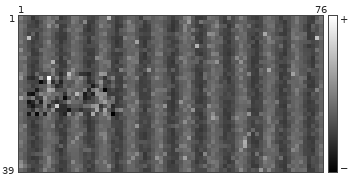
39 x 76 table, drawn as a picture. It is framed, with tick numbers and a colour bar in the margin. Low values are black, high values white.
Roughest part: middle left. Slope: none. Odd patch: rougher, in the middle left. Stripes: upright, repeating 11 times. Odd rows or columns: none.
